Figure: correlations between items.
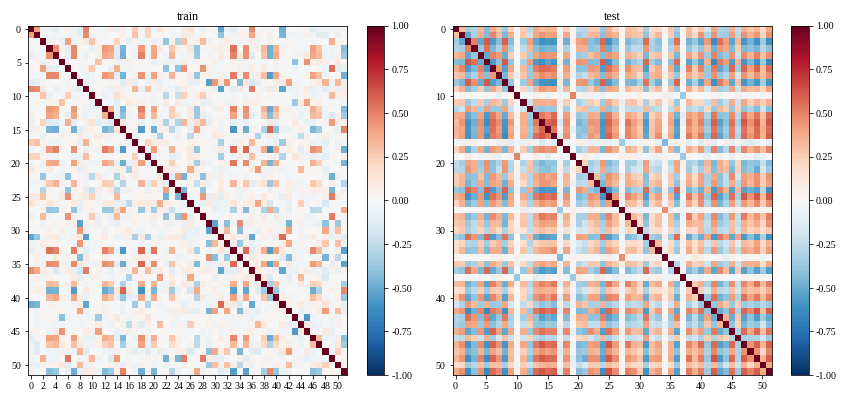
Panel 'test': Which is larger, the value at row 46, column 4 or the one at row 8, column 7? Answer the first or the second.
the first
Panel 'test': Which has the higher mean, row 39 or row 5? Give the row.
39
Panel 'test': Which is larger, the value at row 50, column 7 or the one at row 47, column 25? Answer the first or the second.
the second
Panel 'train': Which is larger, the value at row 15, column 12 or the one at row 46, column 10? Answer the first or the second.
the second
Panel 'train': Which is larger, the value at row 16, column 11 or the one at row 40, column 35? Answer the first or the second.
the second
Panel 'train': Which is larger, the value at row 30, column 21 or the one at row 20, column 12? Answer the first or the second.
the second
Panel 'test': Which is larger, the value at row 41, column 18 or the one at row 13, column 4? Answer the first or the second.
the second
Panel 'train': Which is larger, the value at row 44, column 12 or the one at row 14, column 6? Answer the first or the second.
the second
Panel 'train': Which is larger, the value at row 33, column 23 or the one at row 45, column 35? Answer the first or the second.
the first
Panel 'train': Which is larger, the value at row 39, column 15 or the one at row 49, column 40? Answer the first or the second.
the first
